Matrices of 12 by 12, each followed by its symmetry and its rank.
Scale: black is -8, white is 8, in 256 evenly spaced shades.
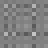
symmetric, rank one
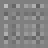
symmetric, rank one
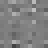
neither, rank two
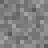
symmetric, full rank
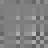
symmetric, rank one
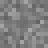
symmetric, full rank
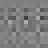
neither, rank two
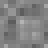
symmetric, rank two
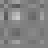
symmetric, rank one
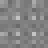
symmetric, rank two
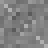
symmetric, full rank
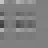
neither, rank one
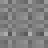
neither, rank one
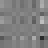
neither, rank one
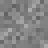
symmetric, full rank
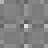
symmetric, rank two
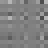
neither, rank one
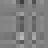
neither, rank one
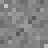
symmetric, full rank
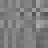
neither, rank two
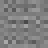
neither, rank two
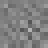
symmetric, rank two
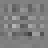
neither, rank two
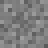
symmetric, full rank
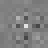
symmetric, rank two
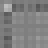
symmetric, rank one
